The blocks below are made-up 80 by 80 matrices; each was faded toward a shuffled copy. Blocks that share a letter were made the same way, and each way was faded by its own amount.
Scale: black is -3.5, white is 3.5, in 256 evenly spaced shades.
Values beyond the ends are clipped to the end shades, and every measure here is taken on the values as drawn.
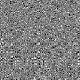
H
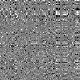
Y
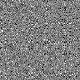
H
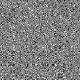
H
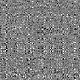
Y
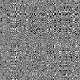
Y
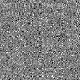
H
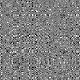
Y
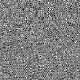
H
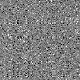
H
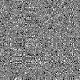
H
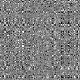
Y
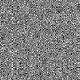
H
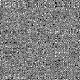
H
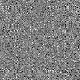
H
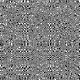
Y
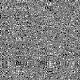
H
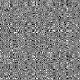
Y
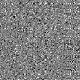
H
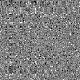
H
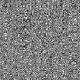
H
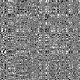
Y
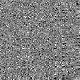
H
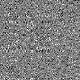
H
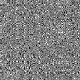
H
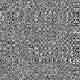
Y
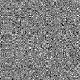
H
